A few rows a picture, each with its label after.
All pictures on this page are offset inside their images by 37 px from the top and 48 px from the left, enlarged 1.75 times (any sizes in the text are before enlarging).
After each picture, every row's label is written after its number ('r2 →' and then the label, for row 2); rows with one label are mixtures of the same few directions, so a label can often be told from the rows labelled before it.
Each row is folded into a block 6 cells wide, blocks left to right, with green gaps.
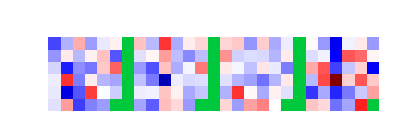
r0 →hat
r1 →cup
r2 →hat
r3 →cup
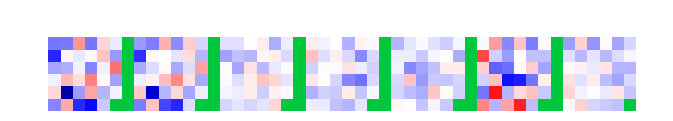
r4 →hat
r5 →hat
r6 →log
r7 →log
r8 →hat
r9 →hat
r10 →cup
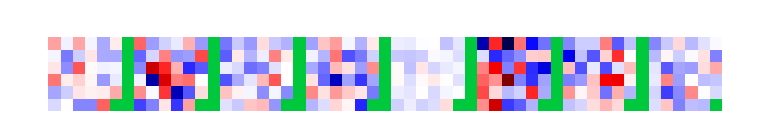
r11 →log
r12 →hat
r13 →log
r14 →cup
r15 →log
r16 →cup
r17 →log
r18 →hat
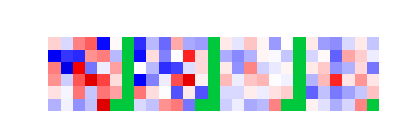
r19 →log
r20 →log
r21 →log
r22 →cup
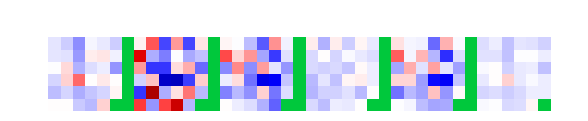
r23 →cup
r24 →hat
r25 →log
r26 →cup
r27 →log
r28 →cup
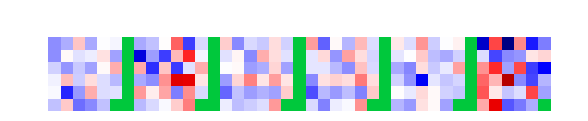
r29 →hat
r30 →log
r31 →cup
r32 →cup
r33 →cup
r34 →cup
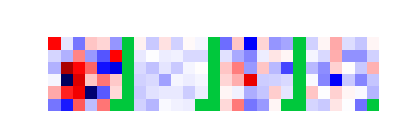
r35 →hat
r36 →cup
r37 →cup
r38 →cup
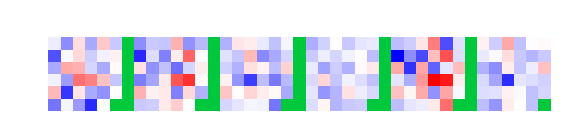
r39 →hat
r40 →log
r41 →cup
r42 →hat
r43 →log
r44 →cup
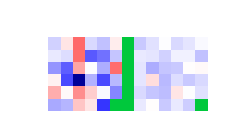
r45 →cup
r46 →hat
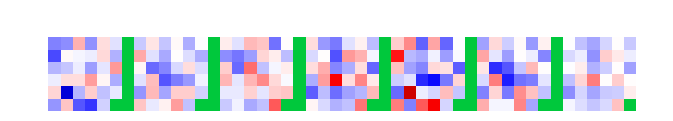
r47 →hat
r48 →hat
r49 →log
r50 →cup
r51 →hat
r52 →hat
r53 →cup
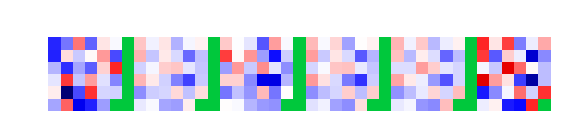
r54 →hat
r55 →log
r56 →log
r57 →log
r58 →log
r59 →log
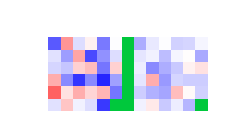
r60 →cup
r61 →hat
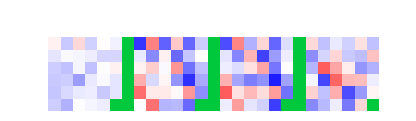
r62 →cup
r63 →cup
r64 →cup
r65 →hat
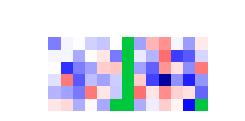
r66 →hat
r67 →cup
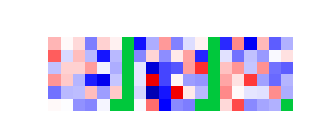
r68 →log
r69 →hat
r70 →cup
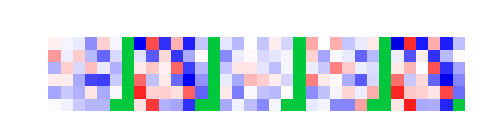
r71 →log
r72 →cup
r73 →hat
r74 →log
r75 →cup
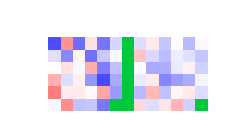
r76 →cup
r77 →hat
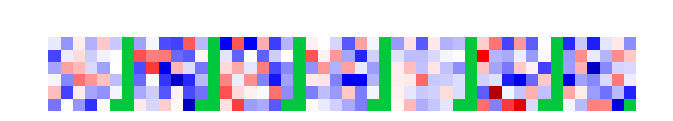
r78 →hat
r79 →log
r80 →cup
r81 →log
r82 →cup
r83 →hat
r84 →log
